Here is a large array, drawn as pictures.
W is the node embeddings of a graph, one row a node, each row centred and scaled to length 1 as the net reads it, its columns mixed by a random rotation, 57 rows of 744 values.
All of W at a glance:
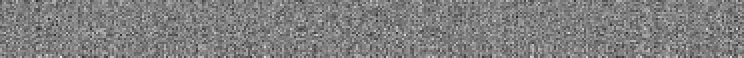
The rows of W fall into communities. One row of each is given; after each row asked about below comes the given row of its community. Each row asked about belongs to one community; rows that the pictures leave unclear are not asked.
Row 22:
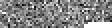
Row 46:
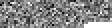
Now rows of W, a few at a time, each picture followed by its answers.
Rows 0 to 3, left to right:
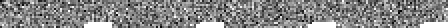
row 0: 22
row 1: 22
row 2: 46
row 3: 22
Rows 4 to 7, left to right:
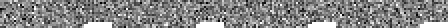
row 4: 46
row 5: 22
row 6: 22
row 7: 46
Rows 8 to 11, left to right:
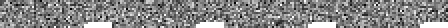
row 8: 22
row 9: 46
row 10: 22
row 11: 22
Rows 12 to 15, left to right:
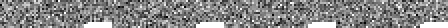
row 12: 46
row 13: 22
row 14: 22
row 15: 46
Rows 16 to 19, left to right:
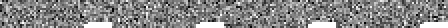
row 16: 46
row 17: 46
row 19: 46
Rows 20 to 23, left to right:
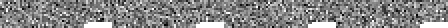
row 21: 46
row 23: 46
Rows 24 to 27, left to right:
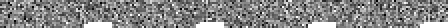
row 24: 46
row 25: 46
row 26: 22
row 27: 22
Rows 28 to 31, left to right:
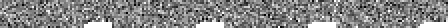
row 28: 22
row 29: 22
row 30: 22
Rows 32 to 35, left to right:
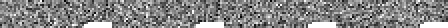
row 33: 46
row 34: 22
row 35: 22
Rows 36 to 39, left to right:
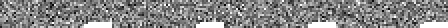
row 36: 46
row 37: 22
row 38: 46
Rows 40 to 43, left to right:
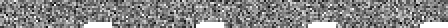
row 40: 46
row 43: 22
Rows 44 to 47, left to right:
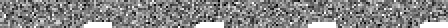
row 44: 46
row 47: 46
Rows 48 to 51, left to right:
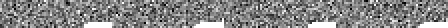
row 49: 46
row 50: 22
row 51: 46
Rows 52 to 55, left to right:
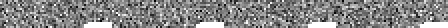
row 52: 46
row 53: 22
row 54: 46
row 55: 46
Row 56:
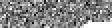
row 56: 46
